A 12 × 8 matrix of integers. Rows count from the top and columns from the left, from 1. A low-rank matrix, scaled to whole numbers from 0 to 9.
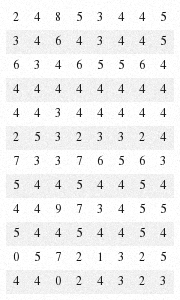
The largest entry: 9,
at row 9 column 3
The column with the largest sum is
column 3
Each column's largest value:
7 5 9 7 6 5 6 5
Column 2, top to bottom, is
4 4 3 4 4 5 3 4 4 4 5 4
